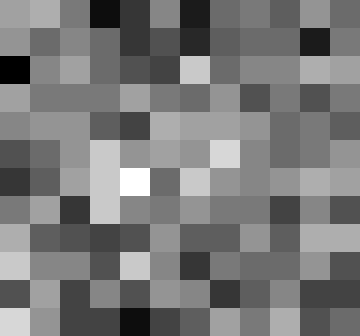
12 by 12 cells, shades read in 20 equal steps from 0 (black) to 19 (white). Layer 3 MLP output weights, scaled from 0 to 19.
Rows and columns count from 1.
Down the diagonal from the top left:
12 8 12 9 5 12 15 9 11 8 5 8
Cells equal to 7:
11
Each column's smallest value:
0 7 4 1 1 5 2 4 6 5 2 5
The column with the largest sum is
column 2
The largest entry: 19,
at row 7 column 5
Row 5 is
10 11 11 7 5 13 12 12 11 8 9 7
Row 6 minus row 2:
-5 0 1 7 7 6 8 9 2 0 7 2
